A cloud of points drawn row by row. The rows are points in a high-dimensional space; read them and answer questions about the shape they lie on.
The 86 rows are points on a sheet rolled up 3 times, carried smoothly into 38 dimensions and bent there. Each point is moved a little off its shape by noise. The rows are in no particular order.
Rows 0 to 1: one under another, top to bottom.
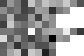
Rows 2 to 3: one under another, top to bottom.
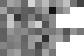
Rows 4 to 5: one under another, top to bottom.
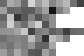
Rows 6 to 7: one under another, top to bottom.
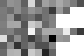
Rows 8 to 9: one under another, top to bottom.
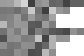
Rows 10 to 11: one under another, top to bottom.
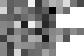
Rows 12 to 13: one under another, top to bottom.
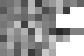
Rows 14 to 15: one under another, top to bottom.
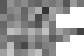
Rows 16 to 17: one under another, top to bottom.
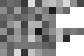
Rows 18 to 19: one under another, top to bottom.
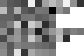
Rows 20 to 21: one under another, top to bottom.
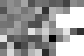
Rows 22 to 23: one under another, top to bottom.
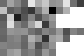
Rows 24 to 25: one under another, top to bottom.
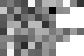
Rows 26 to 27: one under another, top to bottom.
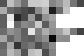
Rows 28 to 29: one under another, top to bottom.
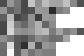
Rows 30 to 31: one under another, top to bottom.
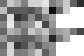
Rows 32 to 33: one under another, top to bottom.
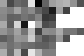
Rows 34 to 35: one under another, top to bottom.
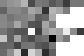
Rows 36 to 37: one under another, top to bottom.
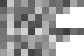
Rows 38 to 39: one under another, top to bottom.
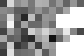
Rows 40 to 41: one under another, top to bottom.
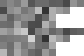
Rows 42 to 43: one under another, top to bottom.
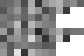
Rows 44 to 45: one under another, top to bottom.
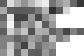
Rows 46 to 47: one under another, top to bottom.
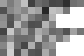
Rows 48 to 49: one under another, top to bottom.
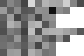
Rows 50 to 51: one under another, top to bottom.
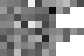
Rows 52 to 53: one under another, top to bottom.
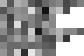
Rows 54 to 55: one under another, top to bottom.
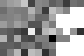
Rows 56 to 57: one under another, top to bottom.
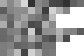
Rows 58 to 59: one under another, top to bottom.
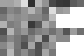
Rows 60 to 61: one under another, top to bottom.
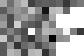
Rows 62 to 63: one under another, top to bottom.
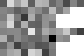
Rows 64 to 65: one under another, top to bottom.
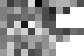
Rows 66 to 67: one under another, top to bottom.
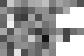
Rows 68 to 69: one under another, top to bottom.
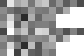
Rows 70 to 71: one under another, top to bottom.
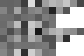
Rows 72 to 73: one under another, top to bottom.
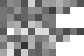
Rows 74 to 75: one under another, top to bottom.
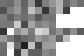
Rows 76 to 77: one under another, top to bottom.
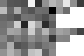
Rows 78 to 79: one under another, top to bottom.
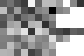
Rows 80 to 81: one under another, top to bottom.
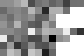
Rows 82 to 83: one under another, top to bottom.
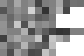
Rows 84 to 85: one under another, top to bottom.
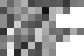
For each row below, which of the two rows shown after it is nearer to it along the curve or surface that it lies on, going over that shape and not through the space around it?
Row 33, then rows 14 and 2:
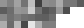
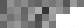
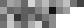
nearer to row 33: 14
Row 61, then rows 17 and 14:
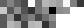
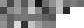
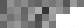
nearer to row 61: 17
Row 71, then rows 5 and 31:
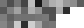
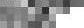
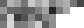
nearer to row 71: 31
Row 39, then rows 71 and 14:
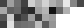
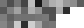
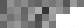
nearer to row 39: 71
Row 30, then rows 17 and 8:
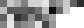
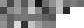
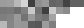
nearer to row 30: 17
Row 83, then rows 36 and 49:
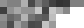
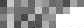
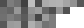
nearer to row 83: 36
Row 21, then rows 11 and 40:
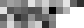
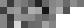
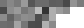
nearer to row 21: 11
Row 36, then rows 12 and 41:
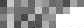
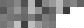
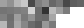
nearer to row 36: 41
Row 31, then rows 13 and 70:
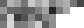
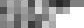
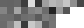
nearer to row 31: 70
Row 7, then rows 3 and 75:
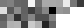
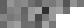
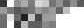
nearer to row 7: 75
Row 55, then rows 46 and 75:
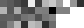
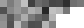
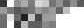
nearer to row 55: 75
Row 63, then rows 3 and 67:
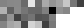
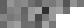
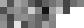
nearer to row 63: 67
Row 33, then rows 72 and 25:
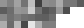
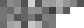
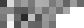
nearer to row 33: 72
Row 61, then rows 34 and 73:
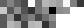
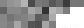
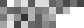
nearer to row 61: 73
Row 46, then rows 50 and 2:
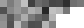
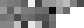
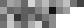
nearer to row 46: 50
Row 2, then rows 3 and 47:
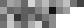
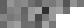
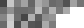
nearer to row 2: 47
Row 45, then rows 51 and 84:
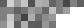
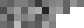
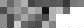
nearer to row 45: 51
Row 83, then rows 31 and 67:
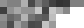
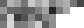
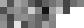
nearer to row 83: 67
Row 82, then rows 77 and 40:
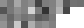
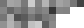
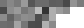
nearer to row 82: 40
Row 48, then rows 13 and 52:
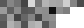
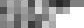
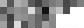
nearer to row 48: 52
